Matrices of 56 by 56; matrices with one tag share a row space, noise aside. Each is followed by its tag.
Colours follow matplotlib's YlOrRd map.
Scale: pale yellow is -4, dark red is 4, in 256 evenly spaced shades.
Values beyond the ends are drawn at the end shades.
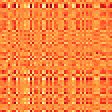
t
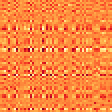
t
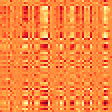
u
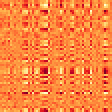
u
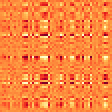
u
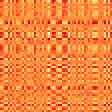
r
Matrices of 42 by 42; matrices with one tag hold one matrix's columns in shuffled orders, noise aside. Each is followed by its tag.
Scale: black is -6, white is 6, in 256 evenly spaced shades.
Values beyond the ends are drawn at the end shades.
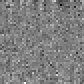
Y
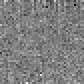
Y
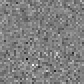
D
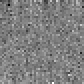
Y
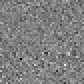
D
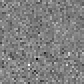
D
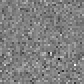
D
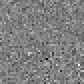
D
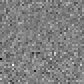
D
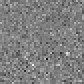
D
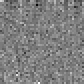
Y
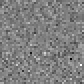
D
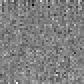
Y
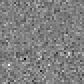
D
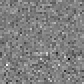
D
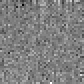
Y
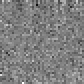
Y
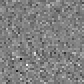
D
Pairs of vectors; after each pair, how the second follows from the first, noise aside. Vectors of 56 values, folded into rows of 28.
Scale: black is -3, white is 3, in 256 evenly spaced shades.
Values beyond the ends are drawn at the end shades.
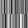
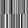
sign-scrambled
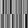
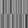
shrunk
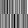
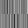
shrunk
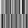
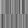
shrunk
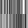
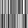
sign-scrambled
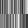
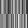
sign-scrambled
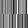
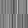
shrunk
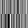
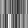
sign-scrambled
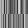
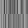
shrunk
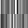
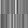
shrunk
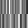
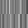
shrunk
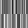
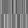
shrunk
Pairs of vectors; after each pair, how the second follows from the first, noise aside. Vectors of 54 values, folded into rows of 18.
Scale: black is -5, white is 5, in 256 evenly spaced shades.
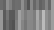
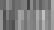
copied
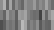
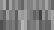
copied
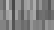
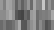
shuffled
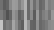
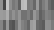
shuffled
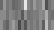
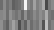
copied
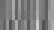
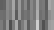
copied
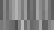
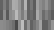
copied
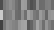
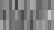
shuffled
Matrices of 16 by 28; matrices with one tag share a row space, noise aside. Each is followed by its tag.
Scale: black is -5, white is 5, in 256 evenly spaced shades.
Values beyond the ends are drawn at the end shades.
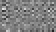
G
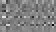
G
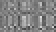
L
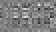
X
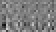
G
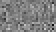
G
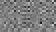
L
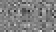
L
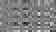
X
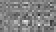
X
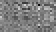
X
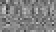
G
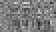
X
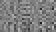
L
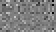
G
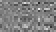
X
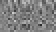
L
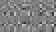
L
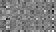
G
